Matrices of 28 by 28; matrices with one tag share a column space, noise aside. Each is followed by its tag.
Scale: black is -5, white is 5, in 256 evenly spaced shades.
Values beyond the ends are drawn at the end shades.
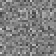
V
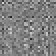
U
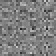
V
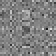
V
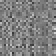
U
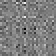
U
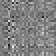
U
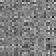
U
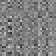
U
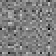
V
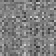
U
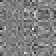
V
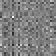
U
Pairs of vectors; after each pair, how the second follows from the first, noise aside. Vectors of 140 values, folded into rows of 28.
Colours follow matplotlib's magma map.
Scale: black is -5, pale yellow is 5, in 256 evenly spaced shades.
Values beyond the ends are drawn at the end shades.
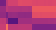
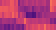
wrapped around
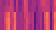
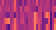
sign-scrambled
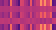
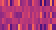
sign-scrambled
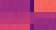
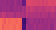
reversed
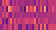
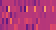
partly zeroed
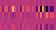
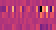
sign-scrambled
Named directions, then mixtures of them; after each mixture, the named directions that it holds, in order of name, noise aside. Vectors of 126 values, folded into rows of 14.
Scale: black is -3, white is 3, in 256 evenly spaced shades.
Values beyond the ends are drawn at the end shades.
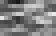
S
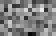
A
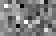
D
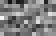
D, S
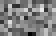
A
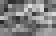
A, S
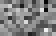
A, D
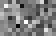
D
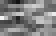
S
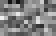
D, S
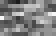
S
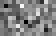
D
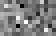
D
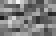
D, S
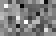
D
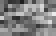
A, S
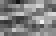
S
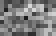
A, S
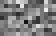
D, S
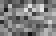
A, S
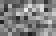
A, S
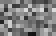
A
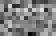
A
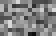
A, S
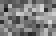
A, S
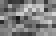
A, S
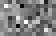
D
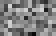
A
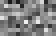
D, S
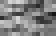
S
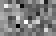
D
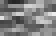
S
